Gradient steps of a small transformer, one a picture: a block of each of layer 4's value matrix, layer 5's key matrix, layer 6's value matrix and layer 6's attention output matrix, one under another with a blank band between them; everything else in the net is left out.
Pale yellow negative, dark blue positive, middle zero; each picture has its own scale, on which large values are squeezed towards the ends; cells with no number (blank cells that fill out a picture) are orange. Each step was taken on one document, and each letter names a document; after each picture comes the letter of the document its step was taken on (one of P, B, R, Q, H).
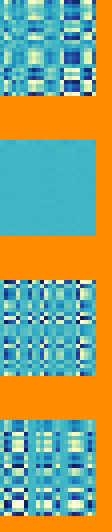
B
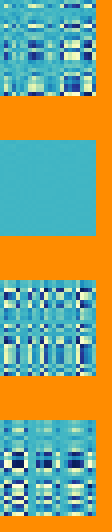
B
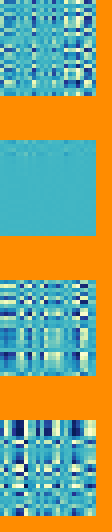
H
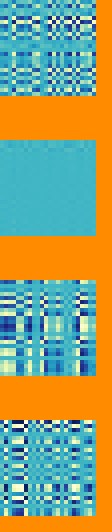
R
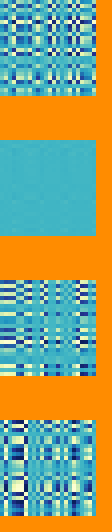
R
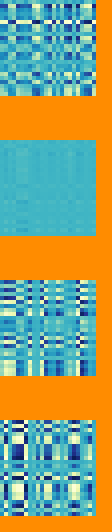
R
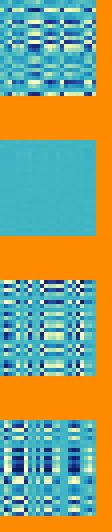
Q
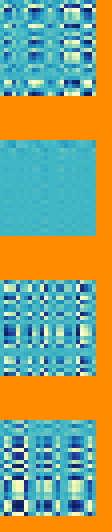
B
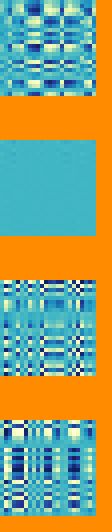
Q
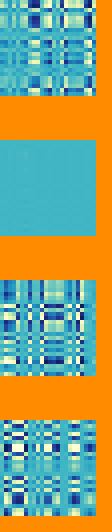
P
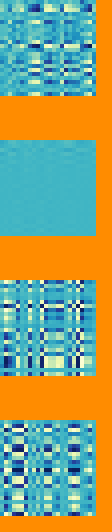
Q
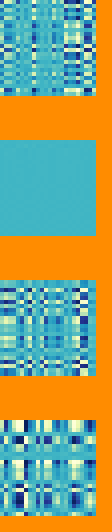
H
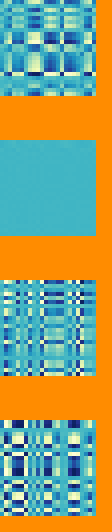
Q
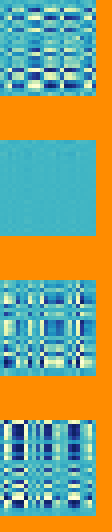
Q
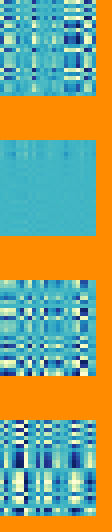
H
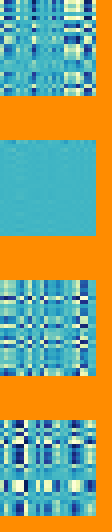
H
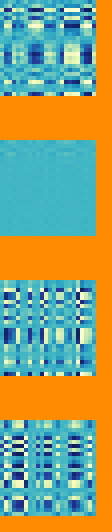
B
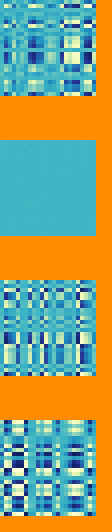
B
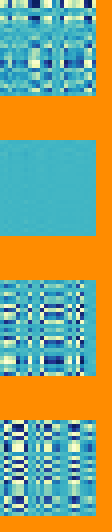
P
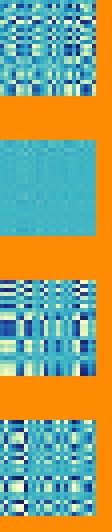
R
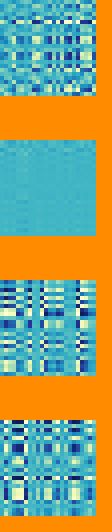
R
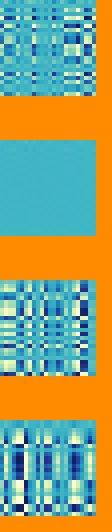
H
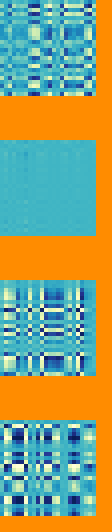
P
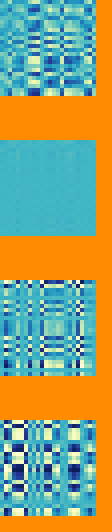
Q
